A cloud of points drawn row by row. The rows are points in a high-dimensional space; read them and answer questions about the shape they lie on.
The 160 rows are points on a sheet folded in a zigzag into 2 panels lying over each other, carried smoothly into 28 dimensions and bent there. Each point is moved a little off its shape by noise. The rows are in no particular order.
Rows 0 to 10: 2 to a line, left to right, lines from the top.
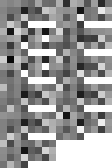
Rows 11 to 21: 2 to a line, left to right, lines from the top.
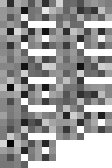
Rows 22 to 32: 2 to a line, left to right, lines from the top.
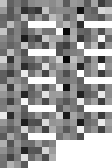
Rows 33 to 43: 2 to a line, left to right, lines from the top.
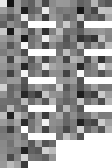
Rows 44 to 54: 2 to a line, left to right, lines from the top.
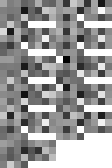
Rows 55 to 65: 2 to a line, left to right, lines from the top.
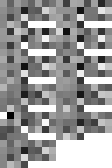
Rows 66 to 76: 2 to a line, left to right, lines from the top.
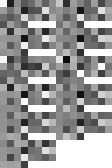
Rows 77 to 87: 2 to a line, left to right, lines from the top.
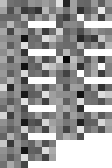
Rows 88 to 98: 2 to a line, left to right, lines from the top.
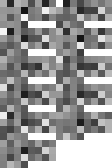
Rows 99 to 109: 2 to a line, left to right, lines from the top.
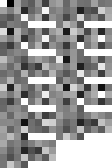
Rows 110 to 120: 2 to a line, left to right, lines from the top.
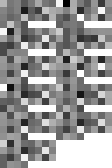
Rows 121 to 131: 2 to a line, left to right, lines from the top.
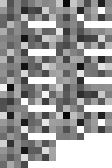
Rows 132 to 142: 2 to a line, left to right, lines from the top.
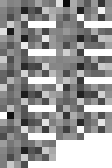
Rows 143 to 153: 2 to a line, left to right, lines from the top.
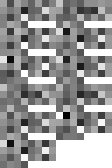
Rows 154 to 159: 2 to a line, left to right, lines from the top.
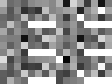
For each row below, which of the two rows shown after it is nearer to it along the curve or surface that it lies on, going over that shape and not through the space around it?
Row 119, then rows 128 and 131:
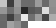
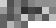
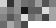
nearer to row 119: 128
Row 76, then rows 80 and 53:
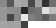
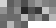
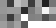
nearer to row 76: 53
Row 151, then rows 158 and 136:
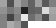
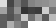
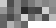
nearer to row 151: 136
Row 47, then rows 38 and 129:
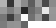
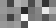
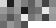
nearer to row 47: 38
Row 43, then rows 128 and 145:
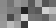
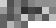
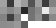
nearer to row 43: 145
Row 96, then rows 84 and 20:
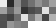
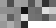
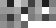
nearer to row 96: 20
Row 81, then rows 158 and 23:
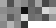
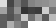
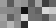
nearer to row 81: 23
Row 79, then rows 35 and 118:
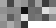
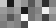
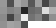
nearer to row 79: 35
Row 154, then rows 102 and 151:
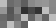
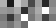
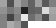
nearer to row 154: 151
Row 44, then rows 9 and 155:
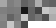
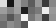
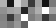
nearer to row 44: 9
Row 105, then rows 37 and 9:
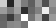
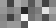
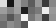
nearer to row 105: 37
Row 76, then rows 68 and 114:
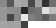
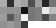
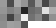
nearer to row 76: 114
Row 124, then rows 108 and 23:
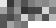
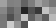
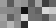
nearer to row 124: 108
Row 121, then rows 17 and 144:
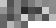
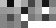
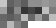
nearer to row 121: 144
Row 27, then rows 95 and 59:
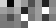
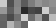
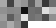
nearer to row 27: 59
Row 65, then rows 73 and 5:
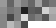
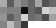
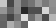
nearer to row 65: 5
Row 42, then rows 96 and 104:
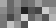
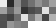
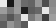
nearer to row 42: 96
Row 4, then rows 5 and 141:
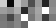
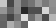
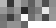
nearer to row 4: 141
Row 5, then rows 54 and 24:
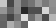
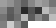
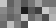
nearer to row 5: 54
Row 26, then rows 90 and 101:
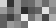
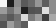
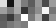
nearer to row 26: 101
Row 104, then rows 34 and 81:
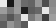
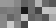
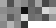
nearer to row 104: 81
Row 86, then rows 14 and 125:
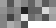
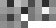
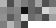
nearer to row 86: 14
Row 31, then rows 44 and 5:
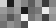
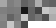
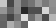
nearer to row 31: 44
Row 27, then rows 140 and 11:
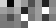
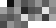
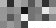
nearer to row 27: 11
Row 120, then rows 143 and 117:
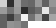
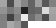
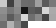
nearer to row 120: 143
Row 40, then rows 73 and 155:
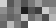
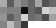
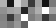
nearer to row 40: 73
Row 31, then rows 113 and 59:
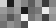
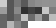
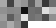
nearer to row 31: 59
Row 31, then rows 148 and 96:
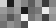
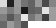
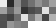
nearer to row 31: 148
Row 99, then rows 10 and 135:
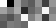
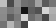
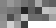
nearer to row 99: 10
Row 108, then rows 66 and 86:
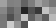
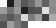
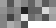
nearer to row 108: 86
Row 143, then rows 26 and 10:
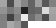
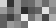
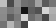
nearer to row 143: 26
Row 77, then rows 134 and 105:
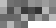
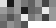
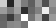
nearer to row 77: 105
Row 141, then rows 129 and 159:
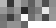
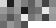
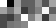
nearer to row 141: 159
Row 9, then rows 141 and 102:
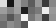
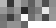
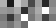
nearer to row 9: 102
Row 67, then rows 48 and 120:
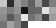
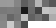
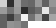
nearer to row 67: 48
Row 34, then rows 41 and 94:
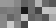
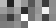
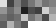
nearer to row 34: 94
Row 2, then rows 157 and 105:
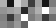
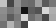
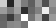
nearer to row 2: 105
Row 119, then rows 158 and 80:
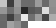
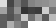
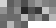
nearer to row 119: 158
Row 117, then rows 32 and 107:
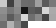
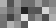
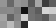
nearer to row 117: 107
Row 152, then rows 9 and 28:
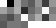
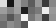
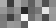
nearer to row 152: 9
